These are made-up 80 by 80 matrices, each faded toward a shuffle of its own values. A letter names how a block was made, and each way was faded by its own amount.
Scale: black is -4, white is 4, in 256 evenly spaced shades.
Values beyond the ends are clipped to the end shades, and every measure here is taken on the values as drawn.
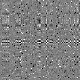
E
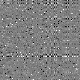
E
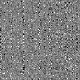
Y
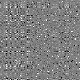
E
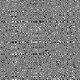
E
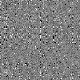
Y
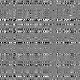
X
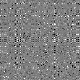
E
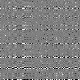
X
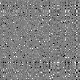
E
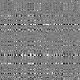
X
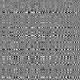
X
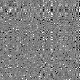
E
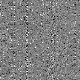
Y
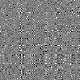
E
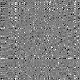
E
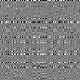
X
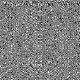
Y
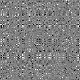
E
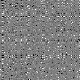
E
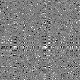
E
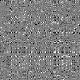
E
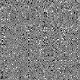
Y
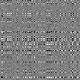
X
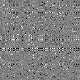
E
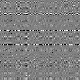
X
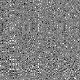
Y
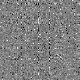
Y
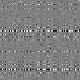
X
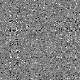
Y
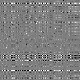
X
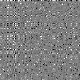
E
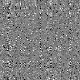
Y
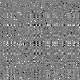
E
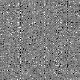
Y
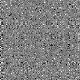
Y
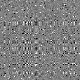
E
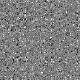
Y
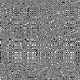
E
